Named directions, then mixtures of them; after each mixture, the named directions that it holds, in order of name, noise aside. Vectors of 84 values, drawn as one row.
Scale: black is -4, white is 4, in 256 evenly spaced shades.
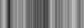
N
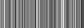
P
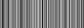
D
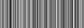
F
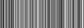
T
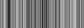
D, N, P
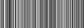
F, P, T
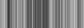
N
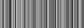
F, P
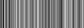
T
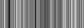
N, P, T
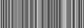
F, P, T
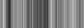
N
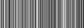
P, T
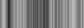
N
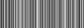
P, T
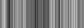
N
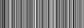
D, F, P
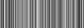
P, T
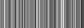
P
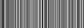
D, F, T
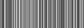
D, F, T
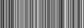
T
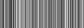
F, T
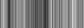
N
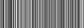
F, T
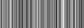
F, P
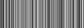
T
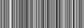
F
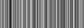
F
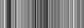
F, N, P
